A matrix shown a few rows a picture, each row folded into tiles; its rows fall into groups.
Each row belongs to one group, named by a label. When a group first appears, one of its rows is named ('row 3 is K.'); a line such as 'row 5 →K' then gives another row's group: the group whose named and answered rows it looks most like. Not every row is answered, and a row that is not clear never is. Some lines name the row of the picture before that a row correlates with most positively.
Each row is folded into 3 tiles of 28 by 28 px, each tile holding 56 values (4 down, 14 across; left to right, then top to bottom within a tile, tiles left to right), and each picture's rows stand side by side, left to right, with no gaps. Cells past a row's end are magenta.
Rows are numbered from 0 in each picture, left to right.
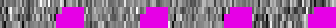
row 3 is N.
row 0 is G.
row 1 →G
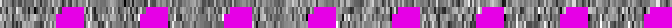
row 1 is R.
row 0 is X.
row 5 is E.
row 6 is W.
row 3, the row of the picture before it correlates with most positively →2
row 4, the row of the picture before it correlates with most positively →2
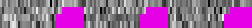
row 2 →R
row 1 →W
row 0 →E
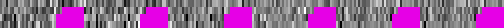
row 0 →N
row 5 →G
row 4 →G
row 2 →E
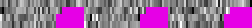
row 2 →E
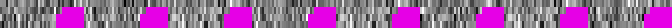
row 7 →G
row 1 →R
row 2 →E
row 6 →E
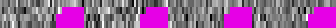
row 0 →E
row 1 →N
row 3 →R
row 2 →E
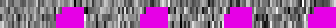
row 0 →E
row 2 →X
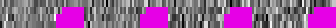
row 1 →G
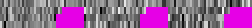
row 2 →N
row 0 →G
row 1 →W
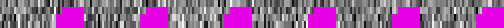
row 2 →E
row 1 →N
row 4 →E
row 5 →W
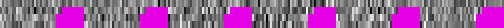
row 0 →X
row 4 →X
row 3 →N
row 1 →E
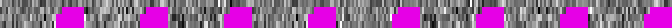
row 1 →X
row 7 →W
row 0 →X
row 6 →X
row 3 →X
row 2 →N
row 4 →R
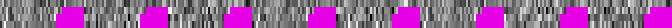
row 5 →R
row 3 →R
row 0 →R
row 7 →W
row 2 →W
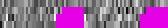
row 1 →X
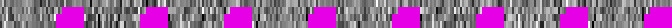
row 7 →G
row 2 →W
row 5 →W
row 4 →G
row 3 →G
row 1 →N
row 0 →R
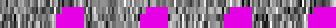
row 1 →G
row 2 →E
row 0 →N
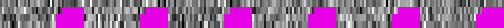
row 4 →E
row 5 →R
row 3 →X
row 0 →N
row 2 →N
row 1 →E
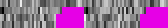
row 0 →X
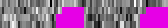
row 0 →E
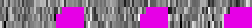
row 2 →X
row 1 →R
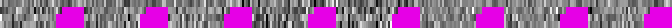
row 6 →G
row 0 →X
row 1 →X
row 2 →E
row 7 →X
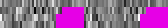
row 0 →X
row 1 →R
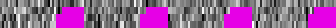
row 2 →W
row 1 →N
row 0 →N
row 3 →G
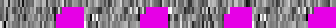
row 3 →G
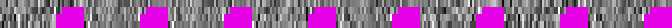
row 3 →G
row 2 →R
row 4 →R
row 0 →N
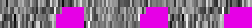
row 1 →R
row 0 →N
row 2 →N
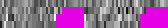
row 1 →X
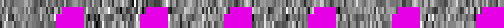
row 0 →R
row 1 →N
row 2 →X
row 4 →X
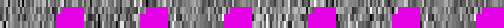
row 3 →E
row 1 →N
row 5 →R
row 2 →R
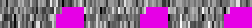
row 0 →N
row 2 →W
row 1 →W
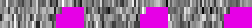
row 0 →E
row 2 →X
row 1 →E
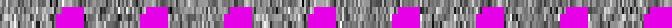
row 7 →X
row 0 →E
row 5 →X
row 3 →E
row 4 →R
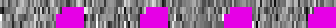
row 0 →X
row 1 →W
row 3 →G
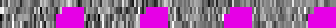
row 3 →G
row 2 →R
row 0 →W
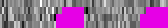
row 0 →G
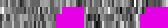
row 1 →N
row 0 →W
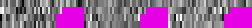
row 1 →R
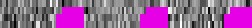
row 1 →X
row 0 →N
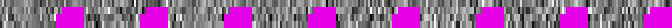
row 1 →N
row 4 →W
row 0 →R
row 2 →G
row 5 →E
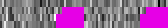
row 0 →R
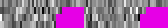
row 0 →X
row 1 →G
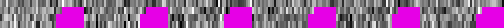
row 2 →N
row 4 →N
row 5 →E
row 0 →E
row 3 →W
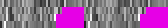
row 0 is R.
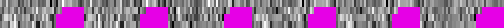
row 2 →G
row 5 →G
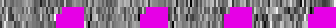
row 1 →G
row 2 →G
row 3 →N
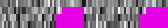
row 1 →W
